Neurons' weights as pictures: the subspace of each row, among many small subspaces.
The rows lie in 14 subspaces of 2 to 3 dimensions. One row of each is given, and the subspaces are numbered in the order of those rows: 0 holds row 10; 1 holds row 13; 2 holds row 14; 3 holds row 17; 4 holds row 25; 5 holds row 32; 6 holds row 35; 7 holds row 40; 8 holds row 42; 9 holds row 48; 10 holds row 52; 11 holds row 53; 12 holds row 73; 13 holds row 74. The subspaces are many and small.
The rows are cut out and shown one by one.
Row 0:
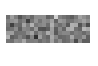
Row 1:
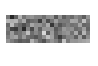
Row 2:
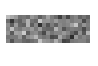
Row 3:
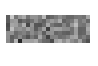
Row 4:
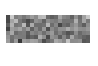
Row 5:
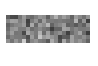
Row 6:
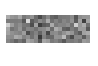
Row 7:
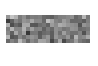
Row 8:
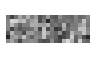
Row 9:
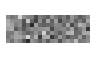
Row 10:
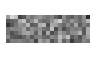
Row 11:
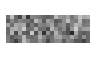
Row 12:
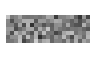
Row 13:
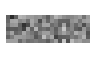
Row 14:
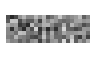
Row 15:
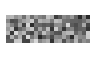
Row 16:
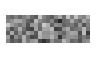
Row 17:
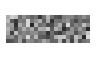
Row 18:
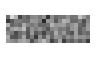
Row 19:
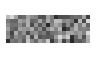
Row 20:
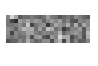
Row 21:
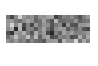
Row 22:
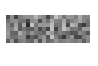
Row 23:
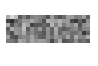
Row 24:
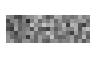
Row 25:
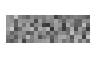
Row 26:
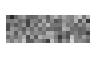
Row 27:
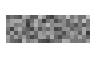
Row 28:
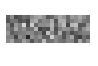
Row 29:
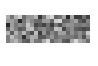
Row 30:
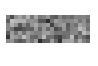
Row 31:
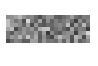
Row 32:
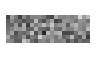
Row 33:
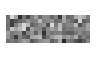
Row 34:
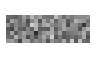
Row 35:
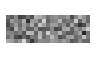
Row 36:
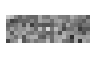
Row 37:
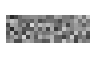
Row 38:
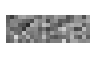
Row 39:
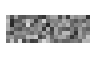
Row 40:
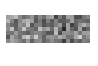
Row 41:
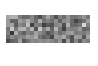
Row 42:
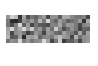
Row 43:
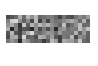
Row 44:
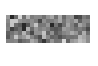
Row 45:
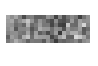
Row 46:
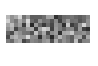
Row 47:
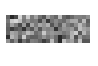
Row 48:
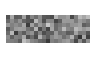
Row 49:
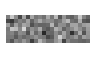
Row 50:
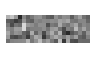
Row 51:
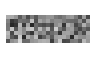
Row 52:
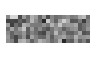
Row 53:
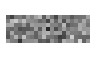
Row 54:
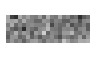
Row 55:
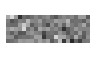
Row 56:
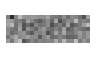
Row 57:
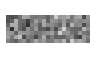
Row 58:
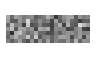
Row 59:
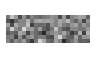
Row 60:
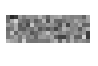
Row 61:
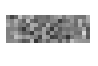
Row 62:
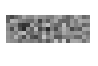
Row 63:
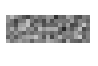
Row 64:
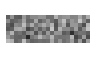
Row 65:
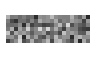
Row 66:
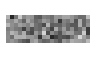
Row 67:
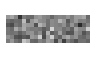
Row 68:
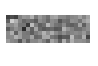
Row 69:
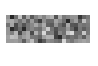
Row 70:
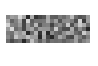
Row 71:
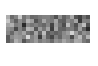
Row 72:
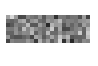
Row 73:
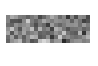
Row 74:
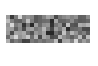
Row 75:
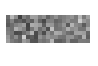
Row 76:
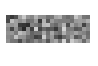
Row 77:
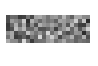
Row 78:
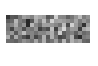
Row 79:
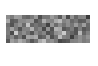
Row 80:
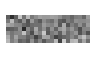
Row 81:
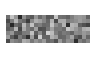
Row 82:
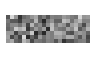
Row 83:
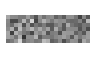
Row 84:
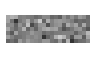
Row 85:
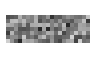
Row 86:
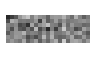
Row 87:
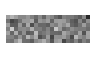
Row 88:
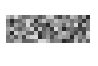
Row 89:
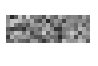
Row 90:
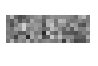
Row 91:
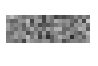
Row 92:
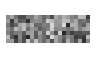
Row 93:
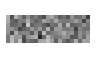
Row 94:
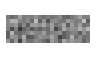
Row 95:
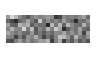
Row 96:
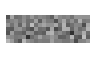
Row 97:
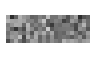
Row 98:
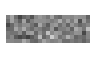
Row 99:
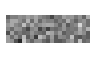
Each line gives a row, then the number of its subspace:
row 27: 12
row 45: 7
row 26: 0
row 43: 8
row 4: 12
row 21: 13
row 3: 12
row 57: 7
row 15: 5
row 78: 7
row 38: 7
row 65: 11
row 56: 13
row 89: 8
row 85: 11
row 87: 5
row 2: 9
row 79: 12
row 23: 10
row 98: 6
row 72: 0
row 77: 6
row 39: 12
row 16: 12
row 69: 9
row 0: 13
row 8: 11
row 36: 11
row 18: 10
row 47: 8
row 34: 1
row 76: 2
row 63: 7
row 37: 5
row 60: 3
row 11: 9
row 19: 0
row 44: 4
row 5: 0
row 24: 1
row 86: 2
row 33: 4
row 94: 8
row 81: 13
